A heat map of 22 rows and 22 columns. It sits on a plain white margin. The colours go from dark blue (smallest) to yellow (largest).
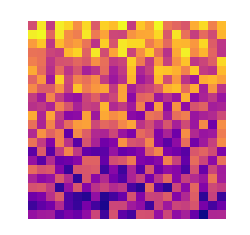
No single row or column stands out from its neighbours. On average the colour sits 50% of the way up the scale. The field climbs toward the top.
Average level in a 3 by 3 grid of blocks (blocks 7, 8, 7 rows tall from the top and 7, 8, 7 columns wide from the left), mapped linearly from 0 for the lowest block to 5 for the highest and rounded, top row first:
555 | 322 | 001
